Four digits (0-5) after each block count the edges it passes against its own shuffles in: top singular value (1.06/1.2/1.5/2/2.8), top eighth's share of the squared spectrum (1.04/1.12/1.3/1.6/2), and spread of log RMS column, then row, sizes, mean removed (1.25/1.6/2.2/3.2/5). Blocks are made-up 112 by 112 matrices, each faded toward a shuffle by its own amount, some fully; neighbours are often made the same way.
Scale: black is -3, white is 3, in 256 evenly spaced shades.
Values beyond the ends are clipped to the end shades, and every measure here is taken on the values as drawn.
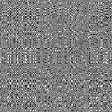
5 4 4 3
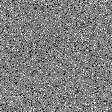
1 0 0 0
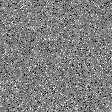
1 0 0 0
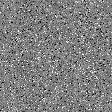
2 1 0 0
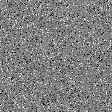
1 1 0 0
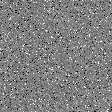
1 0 0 0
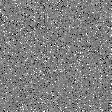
3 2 1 1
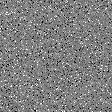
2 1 0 0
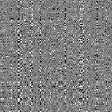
5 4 4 3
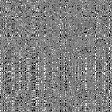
5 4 4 3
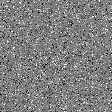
3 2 1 0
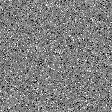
2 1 0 0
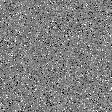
0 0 0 0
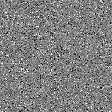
3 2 1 0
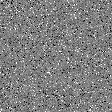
1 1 0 0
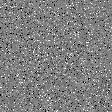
2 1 0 0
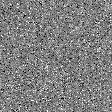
0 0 0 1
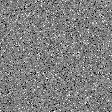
0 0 0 1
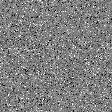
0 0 0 1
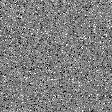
0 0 0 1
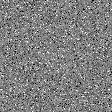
0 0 0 0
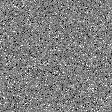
0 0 0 0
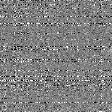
2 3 3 4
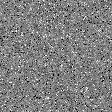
0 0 0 0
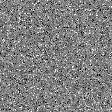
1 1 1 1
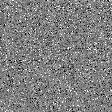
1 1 1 1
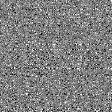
1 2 2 3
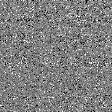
1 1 1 2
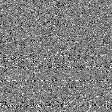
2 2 1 3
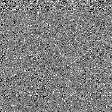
1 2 2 3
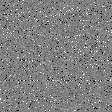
3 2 0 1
